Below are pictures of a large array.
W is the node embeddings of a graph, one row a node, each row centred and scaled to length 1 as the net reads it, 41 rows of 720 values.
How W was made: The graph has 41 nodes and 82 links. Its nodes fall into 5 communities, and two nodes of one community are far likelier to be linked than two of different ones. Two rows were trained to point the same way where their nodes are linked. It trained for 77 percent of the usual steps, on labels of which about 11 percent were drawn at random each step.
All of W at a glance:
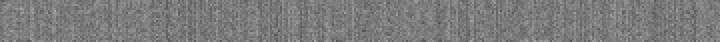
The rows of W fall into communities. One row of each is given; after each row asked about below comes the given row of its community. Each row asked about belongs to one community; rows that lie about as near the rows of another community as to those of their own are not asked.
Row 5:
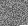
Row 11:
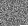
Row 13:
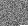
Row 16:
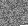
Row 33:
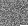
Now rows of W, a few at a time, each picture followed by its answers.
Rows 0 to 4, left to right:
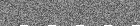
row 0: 33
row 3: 33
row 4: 13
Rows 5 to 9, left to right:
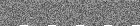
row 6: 33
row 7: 5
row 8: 33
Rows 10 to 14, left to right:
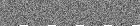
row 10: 13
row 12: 13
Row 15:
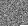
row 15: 16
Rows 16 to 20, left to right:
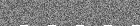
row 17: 5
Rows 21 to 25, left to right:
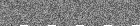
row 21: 33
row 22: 13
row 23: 16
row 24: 5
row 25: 5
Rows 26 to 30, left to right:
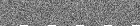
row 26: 13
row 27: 16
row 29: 11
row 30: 13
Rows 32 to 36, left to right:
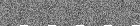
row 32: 11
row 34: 11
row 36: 5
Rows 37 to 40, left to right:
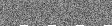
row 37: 13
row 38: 16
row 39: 11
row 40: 5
